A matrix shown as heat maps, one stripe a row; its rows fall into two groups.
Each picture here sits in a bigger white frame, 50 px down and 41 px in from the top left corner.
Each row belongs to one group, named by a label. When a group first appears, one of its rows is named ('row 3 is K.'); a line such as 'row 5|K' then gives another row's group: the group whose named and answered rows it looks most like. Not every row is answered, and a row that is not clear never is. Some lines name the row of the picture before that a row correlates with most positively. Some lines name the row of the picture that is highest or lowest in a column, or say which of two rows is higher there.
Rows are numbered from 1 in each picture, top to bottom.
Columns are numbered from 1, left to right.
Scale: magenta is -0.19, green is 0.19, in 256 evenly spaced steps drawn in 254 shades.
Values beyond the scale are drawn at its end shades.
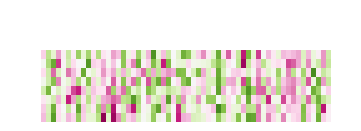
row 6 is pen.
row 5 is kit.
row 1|pen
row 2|pen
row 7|pen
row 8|pen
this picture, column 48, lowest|2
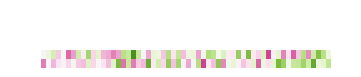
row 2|kit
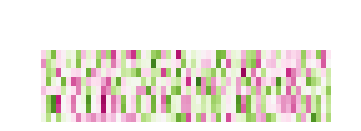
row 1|pen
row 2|pen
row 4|kit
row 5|kit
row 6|pen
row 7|pen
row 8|kit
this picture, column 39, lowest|8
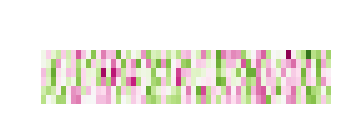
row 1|kit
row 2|pen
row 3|pen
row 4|pen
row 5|kit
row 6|kit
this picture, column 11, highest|1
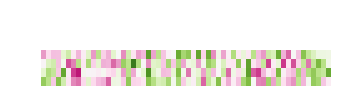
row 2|pen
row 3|kit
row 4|kit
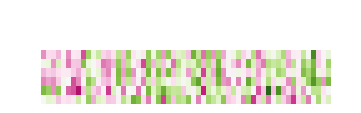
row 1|kit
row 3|kit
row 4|kit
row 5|kit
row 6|pen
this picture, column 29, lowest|5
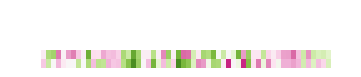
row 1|pen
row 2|pen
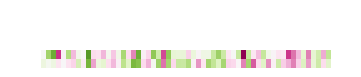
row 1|pen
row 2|pen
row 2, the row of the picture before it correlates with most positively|2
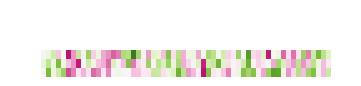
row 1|pen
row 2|kit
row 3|kit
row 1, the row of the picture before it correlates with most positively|2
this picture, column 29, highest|3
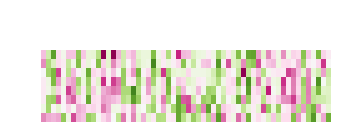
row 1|pen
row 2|pen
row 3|pen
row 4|pen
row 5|pen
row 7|kit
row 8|kit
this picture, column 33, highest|6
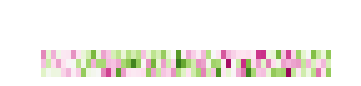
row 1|kit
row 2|pen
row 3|kit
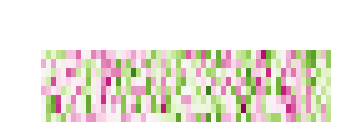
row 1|kit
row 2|kit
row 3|pen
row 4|kit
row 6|pen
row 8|kit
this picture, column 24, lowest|6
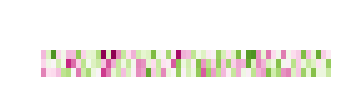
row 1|pen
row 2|kit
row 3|kit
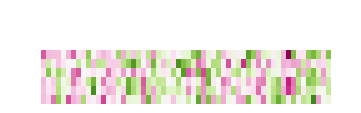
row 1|kit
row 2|pen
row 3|kit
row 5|kit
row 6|kit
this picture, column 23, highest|2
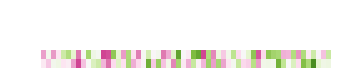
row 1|kit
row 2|kit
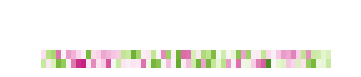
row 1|pen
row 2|kit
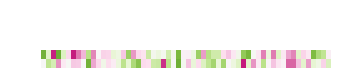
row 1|kit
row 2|pen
